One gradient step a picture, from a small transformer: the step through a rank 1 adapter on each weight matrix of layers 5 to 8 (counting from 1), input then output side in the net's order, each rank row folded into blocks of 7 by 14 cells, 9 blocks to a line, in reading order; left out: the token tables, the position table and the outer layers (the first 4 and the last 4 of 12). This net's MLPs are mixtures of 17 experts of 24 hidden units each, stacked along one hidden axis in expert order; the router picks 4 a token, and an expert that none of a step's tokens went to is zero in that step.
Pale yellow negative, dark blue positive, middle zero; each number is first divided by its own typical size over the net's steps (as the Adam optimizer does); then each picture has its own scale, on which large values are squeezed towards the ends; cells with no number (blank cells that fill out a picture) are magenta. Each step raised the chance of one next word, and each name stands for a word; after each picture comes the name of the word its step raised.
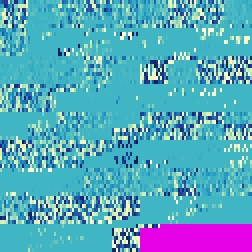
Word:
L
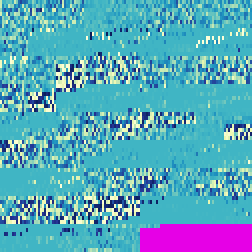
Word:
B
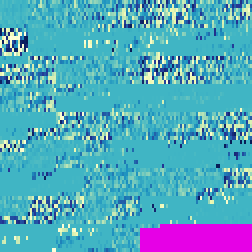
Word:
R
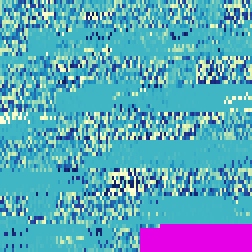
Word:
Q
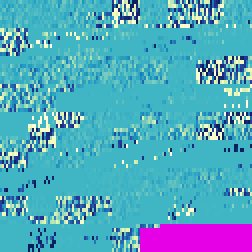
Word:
Q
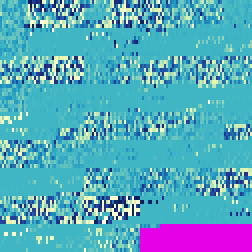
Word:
R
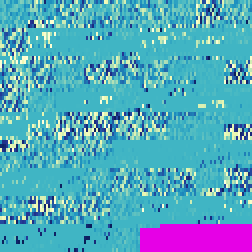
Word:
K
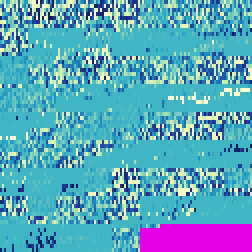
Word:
Q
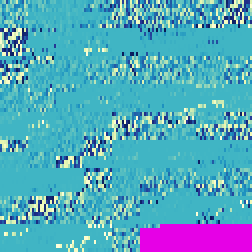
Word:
R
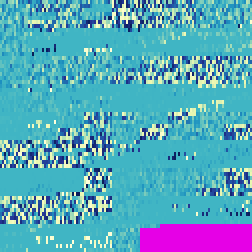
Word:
R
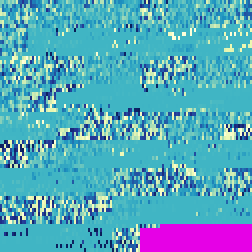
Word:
K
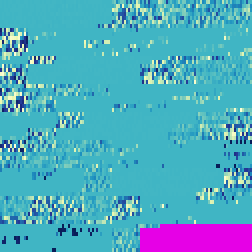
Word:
K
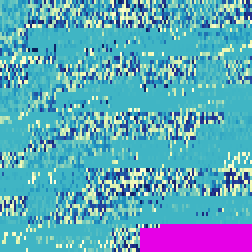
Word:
L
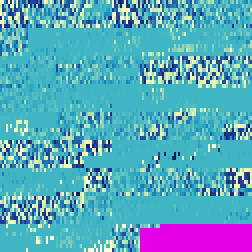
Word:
R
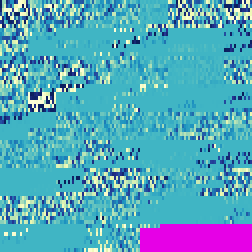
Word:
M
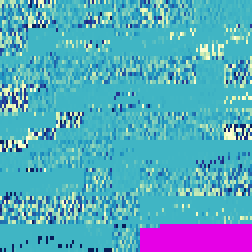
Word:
K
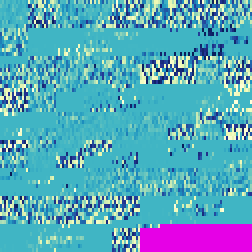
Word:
L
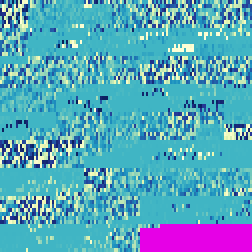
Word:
B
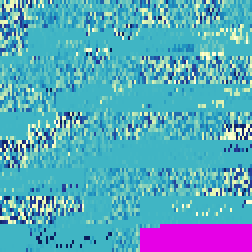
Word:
K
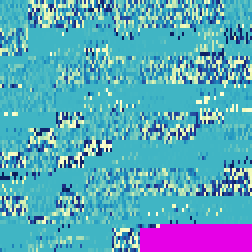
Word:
Q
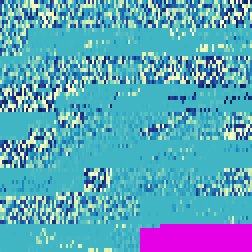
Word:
B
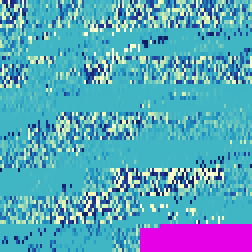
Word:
M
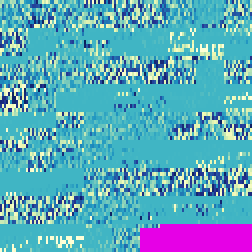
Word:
L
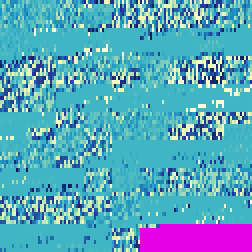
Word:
Q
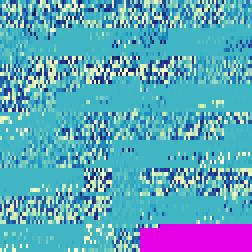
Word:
L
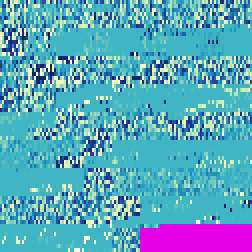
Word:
L
